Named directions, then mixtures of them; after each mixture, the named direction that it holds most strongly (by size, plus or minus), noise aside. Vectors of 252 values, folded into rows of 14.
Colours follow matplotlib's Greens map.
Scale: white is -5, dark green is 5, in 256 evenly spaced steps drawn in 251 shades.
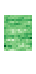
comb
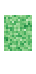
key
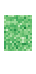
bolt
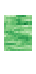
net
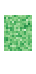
key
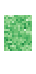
key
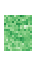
key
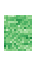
bolt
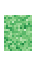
key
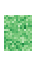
bolt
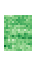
comb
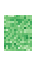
bolt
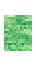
net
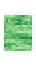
net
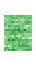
comb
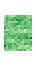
comb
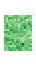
key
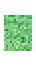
bolt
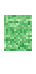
comb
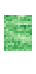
net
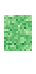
bolt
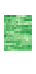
net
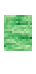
net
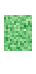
key
